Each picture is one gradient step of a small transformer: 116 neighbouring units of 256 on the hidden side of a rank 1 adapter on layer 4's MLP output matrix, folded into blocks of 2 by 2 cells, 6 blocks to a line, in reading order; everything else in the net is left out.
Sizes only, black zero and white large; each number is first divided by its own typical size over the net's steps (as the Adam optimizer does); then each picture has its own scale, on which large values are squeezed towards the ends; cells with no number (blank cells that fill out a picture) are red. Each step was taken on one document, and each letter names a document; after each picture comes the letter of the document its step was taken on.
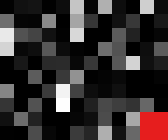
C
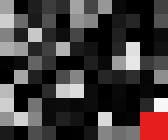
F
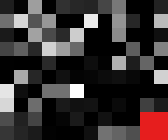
F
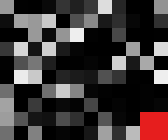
F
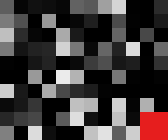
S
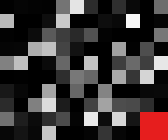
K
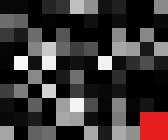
S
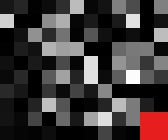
K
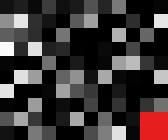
F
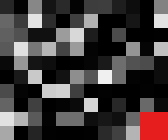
F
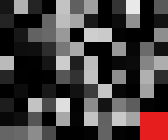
K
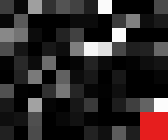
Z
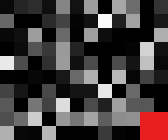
K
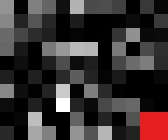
C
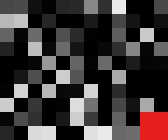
S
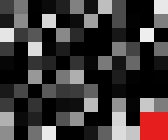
S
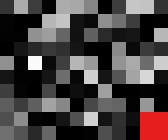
K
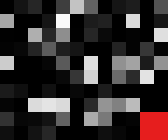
K
